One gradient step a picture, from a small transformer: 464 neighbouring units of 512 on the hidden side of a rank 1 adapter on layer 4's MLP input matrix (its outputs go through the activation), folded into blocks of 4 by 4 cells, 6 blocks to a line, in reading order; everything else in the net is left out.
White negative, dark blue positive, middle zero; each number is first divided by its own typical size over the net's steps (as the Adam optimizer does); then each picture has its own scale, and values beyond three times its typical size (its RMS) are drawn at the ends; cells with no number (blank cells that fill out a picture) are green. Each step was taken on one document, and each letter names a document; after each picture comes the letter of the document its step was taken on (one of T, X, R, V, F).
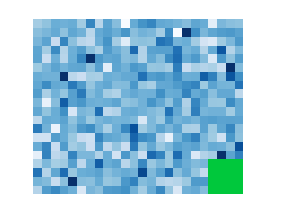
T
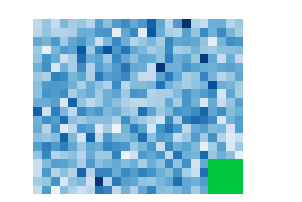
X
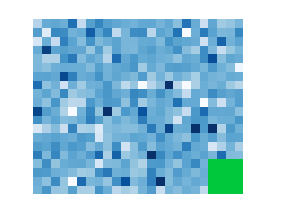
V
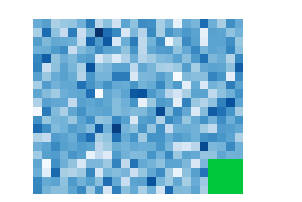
X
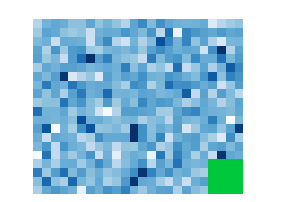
T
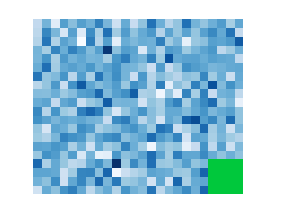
X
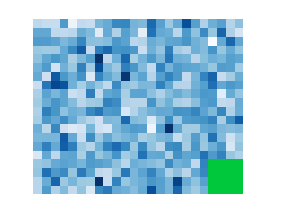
X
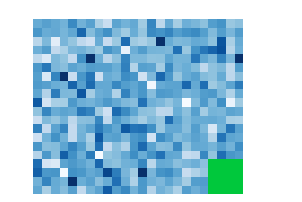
T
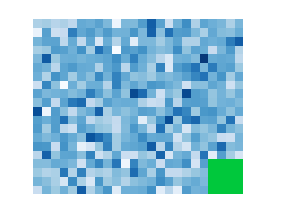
X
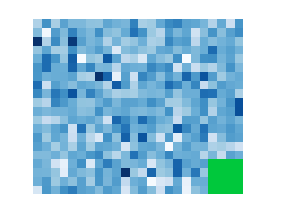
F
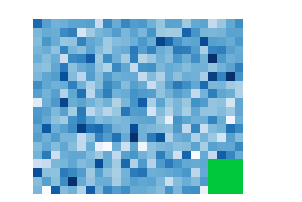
T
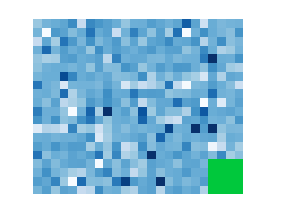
V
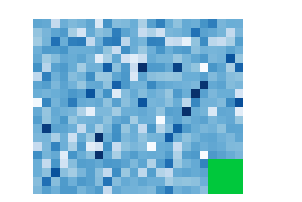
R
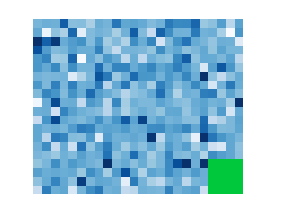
F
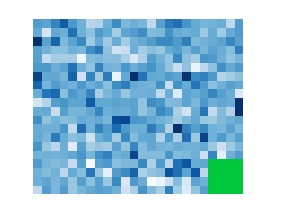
F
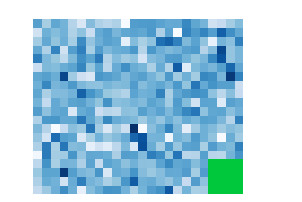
T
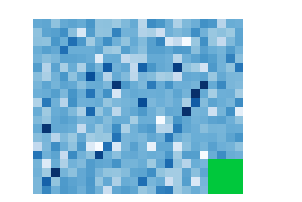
R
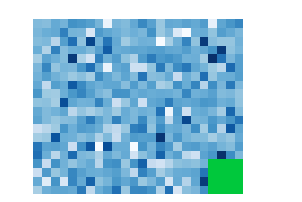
T
